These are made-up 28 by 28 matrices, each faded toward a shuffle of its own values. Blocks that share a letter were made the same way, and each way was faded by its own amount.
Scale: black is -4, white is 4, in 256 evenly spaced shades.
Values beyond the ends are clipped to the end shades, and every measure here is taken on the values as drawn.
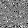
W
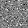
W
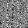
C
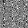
C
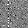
C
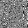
C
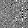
C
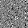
C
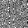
C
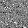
W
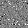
W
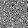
C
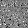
W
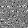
W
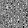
C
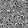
W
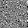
C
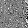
C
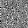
C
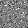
W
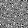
W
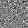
W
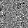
C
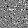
W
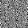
C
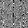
C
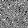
W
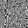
C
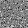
W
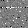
W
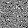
W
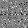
W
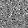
W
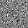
C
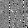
C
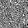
C
